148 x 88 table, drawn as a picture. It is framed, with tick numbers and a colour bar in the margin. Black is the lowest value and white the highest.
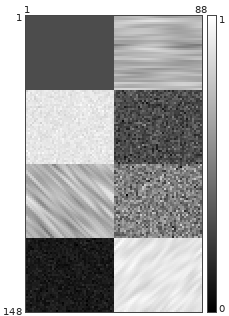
It is made of 4 by 2 panels. Panel 1,1: low, flat. Panel 1,2: high, streaked across. Panel 2,1: very high, fine-grained, faint in contrast. Panel 2,2: low, fine-grained. Panel 3,1: high, slanting down to the right. Panel 3,2: middling, fine-grained, strong in contrast. Panel 4,1: very low, fine-grained, faint in contrast. Panel 4,2: very high, slanting up to the right, faint in contrast.
